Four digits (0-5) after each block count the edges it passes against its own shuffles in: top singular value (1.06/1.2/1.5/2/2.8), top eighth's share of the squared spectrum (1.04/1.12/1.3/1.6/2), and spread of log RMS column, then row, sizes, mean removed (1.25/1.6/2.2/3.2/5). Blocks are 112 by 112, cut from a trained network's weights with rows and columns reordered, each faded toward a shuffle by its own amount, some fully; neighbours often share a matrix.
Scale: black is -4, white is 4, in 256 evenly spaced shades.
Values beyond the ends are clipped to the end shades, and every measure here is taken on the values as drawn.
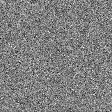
0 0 0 0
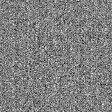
2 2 0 1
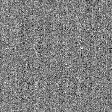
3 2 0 2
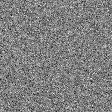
0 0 0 0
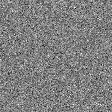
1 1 0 1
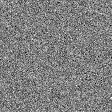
0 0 0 0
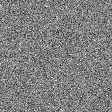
0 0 0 0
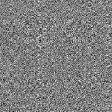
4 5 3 2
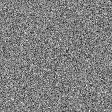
0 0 0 0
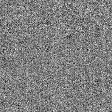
2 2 0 2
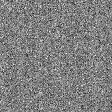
1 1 0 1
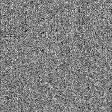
2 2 0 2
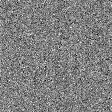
1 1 0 0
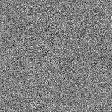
3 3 1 1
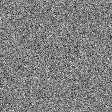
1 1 0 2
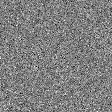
0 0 0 1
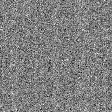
2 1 0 1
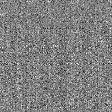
2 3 0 3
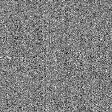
2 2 0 2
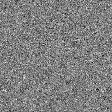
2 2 0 2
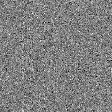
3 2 2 0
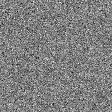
1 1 0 0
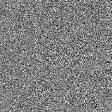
3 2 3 0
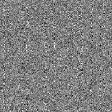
3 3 3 1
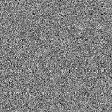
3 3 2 2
